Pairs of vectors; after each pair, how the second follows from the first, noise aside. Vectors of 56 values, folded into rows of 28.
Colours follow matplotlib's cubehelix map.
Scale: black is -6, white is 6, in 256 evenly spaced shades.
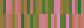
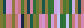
scaled up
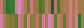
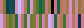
scaled up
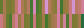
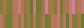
shrunk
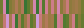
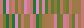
negated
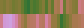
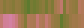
shrunk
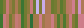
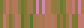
shrunk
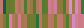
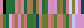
scaled up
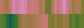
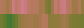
shrunk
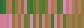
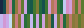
scaled up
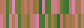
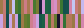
scaled up
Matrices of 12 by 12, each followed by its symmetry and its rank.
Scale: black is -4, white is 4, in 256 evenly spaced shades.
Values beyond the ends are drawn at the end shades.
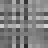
antisymmetric, rank two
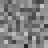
neither, full rank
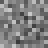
neither, full rank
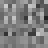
neither, rank two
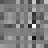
neither, rank two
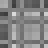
symmetric, rank one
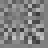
antisymmetric, rank two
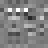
neither, rank two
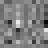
neither, rank two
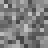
neither, full rank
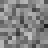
neither, full rank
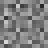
antisymmetric, rank two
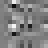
neither, rank two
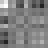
symmetric, rank one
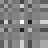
symmetric, rank one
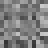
antisymmetric, rank two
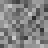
neither, full rank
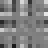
antisymmetric, rank two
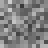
neither, full rank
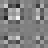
symmetric, rank one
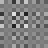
symmetric, rank one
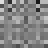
neither, rank two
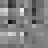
antisymmetric, rank two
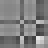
symmetric, rank one
